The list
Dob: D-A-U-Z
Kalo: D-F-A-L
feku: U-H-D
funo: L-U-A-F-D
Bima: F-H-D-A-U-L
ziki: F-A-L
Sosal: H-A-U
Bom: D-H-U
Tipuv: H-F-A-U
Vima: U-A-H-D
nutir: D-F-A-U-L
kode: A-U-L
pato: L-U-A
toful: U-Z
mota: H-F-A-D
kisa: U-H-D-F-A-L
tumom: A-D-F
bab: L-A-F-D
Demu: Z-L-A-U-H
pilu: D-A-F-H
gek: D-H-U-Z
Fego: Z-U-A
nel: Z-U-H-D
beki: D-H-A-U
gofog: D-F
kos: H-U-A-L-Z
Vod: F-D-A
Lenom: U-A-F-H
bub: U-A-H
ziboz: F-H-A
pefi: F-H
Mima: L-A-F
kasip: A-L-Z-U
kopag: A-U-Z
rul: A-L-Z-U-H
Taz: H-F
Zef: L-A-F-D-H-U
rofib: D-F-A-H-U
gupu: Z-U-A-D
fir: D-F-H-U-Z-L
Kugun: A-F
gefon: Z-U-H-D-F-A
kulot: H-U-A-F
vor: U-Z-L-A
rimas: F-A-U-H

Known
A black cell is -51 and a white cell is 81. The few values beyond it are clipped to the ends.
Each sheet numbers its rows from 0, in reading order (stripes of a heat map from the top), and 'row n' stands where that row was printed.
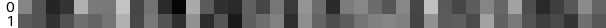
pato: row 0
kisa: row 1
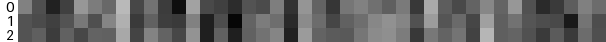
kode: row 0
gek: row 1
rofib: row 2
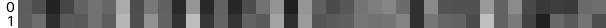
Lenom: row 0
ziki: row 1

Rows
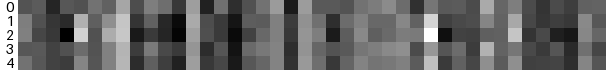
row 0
rimas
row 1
vor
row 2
toful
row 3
fir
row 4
gupu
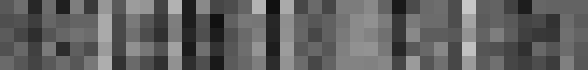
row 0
Kugun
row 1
beki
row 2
Vima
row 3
tumom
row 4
Dob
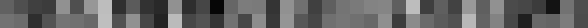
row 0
nel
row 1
Mima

